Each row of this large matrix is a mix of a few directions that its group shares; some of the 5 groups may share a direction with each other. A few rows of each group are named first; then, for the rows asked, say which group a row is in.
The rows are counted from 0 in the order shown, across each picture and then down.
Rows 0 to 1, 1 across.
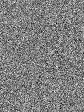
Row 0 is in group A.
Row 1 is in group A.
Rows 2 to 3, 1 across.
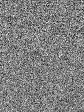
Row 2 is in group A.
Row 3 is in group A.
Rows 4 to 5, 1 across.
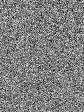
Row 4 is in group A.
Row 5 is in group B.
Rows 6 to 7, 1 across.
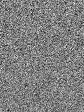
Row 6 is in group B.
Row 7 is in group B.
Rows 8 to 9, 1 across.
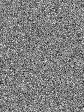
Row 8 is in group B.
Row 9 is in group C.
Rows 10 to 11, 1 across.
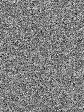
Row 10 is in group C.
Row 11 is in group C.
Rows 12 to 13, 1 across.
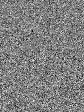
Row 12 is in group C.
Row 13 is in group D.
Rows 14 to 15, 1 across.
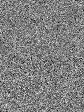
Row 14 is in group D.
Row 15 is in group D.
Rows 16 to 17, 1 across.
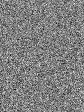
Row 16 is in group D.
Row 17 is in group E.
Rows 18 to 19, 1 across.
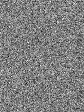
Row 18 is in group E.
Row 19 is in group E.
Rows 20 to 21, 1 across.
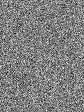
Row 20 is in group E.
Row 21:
A
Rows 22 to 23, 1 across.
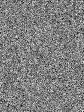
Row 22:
D
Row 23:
B
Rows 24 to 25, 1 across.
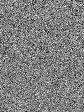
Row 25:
D
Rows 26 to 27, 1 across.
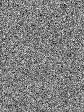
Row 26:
E
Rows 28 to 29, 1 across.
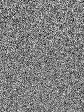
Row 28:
A
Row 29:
E
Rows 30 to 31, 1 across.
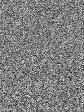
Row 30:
B
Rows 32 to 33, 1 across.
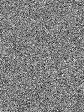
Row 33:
E
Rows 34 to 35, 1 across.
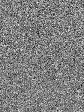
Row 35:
B
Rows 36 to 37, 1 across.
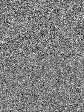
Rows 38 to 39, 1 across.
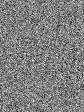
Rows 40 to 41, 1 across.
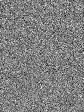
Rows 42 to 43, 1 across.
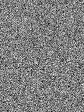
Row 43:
B
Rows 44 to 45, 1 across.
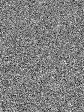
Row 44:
D
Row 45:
E
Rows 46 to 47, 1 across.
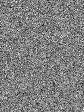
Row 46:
B
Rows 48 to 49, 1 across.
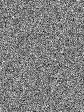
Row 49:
B
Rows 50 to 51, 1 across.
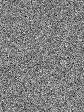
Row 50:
D
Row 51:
E
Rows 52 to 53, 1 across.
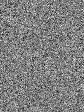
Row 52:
A
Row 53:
D
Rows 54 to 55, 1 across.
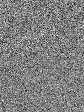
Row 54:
C
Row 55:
E
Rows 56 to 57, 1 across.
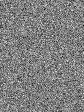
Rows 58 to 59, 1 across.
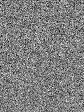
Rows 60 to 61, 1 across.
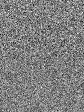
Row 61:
A
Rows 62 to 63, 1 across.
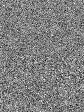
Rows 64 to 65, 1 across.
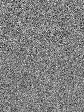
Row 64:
B
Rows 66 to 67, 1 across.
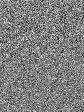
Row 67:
B
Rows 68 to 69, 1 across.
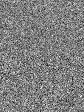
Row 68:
C
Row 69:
A
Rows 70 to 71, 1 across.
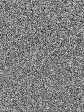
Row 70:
E
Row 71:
D
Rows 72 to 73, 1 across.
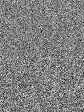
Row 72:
A
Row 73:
A
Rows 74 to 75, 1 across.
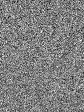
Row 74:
A
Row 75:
A
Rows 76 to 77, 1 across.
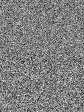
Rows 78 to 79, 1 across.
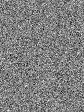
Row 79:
B
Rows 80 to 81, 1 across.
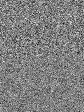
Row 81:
B
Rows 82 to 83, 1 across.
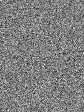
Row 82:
C
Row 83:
B
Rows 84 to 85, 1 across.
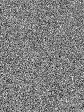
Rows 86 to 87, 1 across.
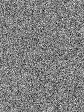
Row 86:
D
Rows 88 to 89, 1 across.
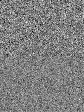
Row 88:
C
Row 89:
D
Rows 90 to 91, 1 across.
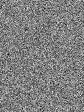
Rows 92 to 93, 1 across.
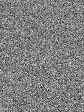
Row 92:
C
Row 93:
D
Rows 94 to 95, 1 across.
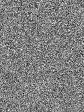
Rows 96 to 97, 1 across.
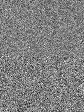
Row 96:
A
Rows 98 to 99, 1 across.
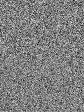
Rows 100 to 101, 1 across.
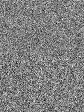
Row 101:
A
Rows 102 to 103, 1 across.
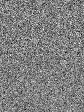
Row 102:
D
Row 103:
E
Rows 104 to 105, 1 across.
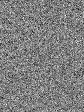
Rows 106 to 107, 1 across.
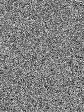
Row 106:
D
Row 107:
D
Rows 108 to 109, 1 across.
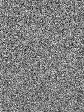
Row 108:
E
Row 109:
E
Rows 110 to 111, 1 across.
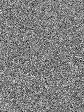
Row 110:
A
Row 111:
D
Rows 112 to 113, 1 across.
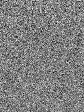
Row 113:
B
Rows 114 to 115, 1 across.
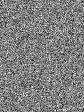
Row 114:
A
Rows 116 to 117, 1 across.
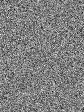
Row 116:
E
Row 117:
C
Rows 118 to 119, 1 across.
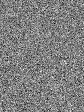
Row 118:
B
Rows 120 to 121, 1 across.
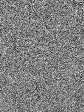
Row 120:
D
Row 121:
D
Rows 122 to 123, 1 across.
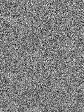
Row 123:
A
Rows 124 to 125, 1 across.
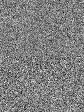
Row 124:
A
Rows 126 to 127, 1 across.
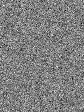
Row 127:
A
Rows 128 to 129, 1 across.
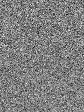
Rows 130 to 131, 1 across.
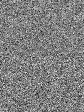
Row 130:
C
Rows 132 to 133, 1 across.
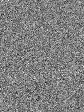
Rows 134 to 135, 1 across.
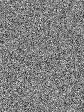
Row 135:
E
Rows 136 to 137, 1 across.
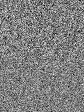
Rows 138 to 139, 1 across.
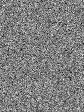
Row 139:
D
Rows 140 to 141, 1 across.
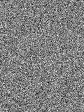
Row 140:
C
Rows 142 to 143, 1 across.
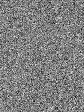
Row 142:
B
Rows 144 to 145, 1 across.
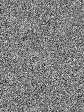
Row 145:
C
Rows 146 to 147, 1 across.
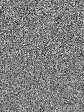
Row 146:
B
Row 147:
C
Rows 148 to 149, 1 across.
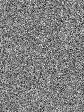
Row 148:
D
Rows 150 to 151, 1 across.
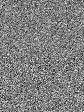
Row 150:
B
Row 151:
B
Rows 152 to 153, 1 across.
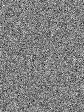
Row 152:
B
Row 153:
D
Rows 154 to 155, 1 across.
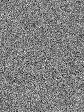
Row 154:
E
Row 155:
D
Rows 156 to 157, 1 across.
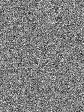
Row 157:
B
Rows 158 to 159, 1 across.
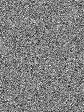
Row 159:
B
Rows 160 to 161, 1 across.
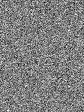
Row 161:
B
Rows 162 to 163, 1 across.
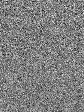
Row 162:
E
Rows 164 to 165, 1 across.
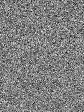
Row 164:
E
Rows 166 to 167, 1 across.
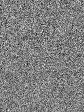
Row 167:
B
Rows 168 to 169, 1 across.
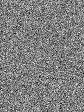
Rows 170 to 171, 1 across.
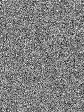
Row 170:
A
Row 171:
E
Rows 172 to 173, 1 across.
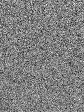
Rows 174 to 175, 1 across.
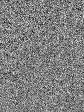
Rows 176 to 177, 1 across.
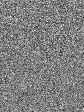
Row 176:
A
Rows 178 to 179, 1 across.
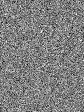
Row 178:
A
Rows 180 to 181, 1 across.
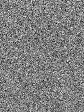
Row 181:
B
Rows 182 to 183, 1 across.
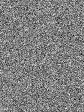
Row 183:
D
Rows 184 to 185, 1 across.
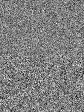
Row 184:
D
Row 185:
C
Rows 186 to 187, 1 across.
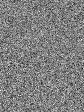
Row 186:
C
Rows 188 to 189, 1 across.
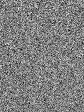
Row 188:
B
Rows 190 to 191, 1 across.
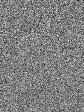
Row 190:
C
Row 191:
C
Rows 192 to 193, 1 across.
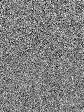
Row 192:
C
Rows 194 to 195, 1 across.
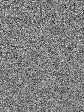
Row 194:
E
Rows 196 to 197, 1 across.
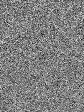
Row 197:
D
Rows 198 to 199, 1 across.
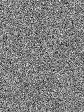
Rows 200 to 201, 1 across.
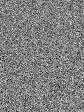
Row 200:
D
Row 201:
A
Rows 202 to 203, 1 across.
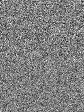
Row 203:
D
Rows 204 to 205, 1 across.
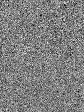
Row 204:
E
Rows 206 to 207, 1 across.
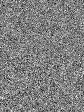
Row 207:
C
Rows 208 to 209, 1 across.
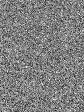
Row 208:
D
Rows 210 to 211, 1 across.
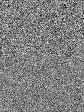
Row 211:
D
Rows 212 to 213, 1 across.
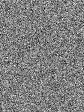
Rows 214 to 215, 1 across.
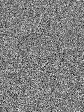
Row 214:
C
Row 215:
B
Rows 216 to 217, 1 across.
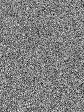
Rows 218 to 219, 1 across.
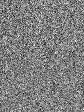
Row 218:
A
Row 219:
C
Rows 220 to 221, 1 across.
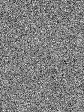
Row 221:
E
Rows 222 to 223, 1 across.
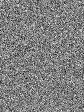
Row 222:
E
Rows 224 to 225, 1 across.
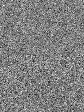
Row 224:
B
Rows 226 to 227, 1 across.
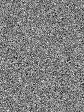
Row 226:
B
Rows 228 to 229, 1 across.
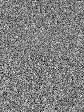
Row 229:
A
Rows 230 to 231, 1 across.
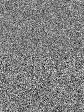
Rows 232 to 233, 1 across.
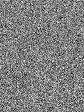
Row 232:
C
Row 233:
A
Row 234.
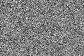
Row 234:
B
